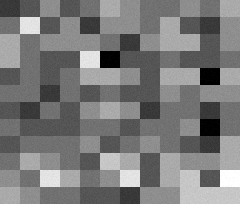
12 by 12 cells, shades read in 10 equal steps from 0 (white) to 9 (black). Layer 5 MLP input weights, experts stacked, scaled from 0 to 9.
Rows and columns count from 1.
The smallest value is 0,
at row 11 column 12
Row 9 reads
6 5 5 5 4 6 5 4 5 6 7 3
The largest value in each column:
7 7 7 6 7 9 7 7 5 6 9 5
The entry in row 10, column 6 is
2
